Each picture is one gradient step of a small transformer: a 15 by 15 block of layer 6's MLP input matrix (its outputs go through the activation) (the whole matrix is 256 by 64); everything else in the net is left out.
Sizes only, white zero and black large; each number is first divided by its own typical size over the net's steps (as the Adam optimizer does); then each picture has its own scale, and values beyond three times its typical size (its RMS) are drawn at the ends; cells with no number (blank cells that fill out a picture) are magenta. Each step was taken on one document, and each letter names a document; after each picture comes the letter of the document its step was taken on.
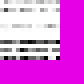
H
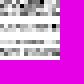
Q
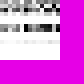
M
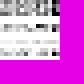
Q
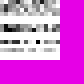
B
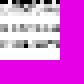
M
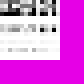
B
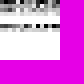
Q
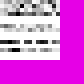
B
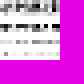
Q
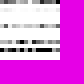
H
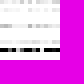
H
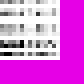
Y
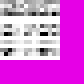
B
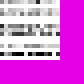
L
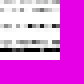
H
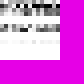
M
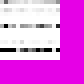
H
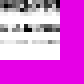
M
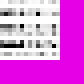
Y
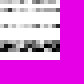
H
